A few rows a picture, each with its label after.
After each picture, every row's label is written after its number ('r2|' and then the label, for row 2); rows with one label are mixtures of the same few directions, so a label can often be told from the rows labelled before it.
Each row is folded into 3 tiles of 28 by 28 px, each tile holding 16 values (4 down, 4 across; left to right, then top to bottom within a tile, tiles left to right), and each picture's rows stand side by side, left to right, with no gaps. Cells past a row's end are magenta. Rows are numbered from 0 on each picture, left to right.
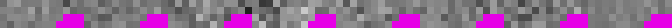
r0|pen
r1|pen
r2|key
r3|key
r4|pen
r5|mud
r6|pen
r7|mud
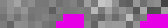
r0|key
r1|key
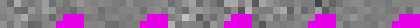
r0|pen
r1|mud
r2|pen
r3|pen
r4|pen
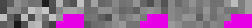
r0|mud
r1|pen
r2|pen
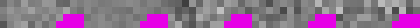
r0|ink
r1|mud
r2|key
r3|pen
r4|mud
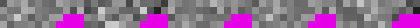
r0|pen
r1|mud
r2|mud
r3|pen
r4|key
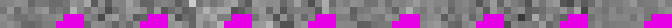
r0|mud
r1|pen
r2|key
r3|mud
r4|mud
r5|mud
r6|pen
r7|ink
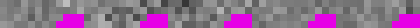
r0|pen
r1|mud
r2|key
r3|pen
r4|mud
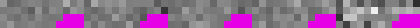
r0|pen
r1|key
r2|mud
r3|ink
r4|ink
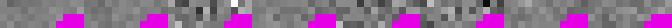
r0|key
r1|key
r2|pen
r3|mud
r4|ink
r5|pen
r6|key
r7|mud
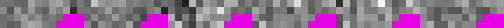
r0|mud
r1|key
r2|key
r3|ink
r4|ink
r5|ink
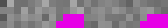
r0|ink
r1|ink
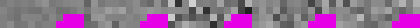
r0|ink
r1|ink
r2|ink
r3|mud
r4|pen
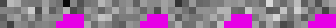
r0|pen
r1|pen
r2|key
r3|pen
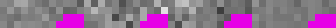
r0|key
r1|key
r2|key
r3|ink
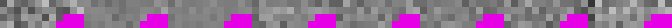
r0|ink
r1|key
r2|ink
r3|ink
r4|ink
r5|mud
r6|ink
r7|ink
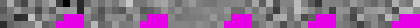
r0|pen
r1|ink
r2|key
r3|pen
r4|mud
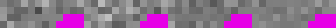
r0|ink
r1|pen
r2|ink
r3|pen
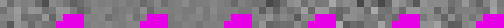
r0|ink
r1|mud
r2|pen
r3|key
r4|ink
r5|mud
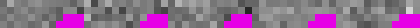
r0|key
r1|ink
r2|key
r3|ink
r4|mud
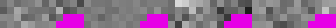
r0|mud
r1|pen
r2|key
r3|mud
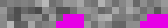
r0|ink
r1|pen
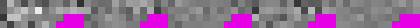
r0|ink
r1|mud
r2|pen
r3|mud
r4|pen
